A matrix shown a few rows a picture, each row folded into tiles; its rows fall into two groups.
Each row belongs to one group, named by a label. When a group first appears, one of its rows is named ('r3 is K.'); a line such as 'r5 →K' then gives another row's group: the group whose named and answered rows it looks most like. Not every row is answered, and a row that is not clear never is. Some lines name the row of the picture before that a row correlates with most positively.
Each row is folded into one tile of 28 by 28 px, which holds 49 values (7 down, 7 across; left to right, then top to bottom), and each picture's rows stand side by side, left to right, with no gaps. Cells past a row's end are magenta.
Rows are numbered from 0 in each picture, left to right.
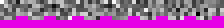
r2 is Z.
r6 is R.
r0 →Z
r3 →Z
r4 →Z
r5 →R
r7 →R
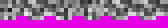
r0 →R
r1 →Z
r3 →R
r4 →Z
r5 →Z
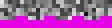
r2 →Z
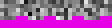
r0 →Z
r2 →R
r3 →Z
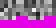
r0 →R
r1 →R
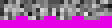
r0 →R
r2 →R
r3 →Z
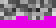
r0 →Z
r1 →R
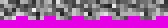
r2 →Z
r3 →Z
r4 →Z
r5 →Z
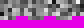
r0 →R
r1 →Z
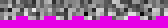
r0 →R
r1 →R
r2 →R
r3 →R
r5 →R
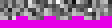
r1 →Z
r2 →Z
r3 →R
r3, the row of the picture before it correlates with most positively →1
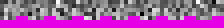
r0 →R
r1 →R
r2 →Z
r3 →R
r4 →R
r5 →R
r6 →R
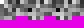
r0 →Z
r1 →R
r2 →R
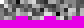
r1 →Z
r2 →R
